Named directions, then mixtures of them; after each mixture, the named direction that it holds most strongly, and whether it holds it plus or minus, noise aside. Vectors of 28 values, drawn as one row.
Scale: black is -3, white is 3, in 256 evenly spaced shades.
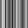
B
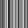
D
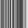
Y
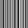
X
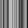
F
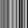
F, plus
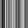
B, minus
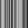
Y, minus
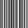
X, minus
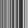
Y, plus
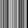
F, plus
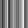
D, plus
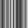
Y, plus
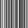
X, minus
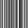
X, minus
